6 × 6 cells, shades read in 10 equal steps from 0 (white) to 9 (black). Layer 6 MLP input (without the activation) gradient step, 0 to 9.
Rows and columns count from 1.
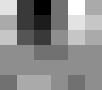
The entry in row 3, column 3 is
7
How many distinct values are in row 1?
6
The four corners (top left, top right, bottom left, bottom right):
1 3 5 4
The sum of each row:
25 26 24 26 24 24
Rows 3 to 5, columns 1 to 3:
2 6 7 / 4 4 5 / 4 4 4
